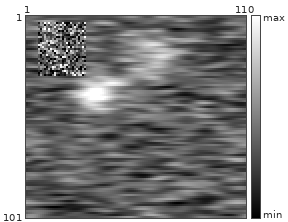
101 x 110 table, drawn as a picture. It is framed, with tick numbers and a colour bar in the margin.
There are two bumps. In the top left lies a patch that is rougher than the rest. Values change most from cell to cell in the top left. The halves do not mirror each other.
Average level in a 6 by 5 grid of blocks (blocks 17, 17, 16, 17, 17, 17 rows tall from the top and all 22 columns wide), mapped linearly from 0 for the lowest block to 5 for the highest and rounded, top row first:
11210 / 12320 / 05211 / 11011 / 11111 / 00111
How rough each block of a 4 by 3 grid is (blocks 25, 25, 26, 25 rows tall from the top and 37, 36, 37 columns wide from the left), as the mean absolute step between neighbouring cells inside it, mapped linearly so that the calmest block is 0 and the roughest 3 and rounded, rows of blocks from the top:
300 | 100 | 000 | 000
